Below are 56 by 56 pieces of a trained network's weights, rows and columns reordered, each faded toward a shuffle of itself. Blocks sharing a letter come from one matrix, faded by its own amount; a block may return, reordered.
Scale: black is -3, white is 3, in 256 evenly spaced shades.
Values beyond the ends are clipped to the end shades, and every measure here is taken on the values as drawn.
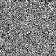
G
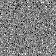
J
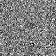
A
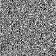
G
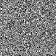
G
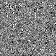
J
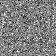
J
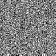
G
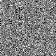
G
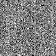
A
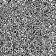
A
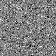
J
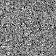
J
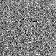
A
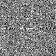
A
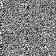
G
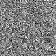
A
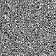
G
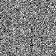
A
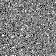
J
